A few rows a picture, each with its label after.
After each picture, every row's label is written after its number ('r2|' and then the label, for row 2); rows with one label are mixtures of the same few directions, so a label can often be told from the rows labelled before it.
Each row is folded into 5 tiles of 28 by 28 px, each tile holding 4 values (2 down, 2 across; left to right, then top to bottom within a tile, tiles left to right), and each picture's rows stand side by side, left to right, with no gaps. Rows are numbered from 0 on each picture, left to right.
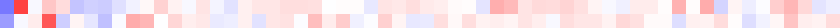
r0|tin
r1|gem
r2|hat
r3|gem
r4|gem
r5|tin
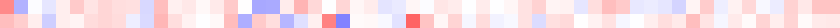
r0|tin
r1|tin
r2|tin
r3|gem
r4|gem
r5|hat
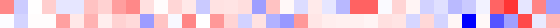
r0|hat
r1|gem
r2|gem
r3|gem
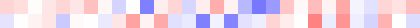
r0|tin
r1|hat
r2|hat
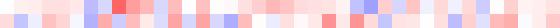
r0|tin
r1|hat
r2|gem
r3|hat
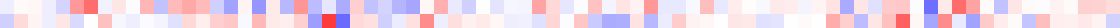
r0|gem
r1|gem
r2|hat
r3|gem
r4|hat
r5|tin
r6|tin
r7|tin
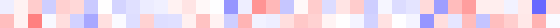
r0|hat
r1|tin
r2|hat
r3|gem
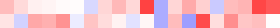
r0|hat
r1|hat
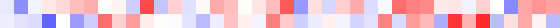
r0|gem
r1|tin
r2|tin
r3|hat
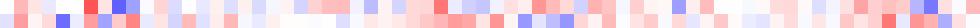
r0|tin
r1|hat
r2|gem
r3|gem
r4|gem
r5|tin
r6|gem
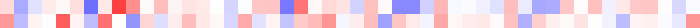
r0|tin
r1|tin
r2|tin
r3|tin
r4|tin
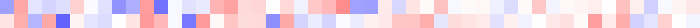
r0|hat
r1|tin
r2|gem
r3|gem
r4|hat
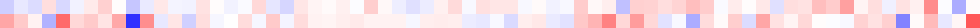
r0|tin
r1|gem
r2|tin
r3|hat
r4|gem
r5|hat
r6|tin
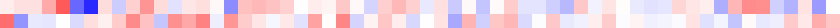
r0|gem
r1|hat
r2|hat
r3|hat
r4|tin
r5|gem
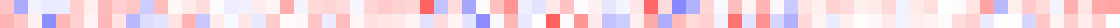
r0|tin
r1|tin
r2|hat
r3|tin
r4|tin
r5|hat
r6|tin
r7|hat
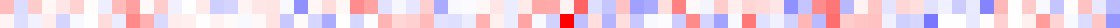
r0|tin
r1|gem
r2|gem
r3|tin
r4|gem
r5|tin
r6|hat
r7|tin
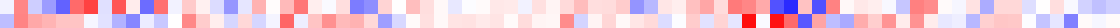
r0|gem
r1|tin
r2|gem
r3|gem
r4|gem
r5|gem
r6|gem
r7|hat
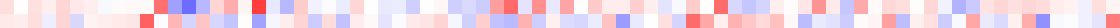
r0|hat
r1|gem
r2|hat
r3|gem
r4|tin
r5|gem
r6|tin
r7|tin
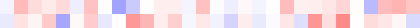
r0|tin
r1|hat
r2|hat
